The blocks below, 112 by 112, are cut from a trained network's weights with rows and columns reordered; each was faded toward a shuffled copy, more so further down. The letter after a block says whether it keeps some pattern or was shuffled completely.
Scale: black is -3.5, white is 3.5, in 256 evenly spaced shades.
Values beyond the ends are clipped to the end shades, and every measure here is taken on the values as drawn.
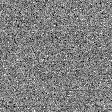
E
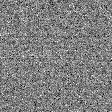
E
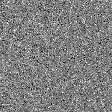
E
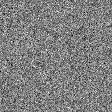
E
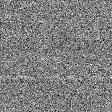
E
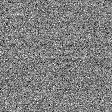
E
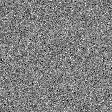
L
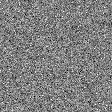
L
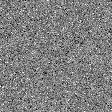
L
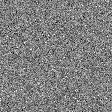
L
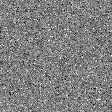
L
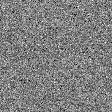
E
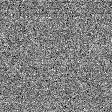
E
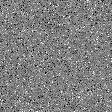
L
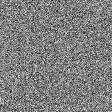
E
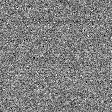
E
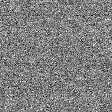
E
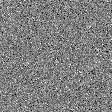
L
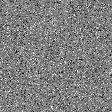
E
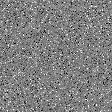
L
